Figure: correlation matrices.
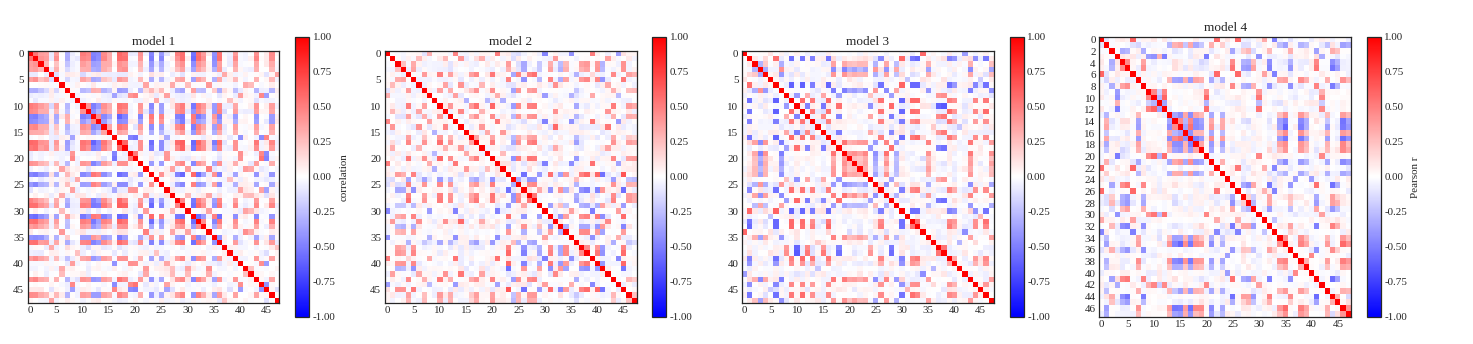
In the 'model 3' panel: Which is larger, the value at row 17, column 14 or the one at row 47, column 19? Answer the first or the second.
the second
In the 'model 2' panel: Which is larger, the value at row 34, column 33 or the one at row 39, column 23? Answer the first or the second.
the second
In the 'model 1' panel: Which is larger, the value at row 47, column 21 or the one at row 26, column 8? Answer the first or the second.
the second
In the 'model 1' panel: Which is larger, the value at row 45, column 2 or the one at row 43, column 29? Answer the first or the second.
the second
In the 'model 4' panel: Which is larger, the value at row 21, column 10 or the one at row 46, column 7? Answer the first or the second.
the second
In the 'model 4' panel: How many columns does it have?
48
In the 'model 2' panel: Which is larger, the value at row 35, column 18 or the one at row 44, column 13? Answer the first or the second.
the first
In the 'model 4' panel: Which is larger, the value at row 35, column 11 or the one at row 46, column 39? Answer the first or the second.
the second
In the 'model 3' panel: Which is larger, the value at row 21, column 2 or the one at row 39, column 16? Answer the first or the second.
the second
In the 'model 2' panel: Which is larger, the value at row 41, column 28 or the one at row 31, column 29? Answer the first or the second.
the first
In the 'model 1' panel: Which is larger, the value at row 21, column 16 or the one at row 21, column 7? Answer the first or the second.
the first
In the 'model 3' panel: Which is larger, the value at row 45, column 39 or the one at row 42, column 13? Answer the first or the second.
the first
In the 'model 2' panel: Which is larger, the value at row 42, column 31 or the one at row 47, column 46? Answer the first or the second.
the second
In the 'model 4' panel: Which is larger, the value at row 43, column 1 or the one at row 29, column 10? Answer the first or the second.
the second
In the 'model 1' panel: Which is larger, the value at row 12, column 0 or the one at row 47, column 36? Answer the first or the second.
the second
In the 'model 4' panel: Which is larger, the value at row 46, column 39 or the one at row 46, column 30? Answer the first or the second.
the first
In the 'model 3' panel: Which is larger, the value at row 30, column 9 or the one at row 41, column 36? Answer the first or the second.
the second
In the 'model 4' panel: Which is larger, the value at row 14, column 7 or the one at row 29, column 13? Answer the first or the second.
the second
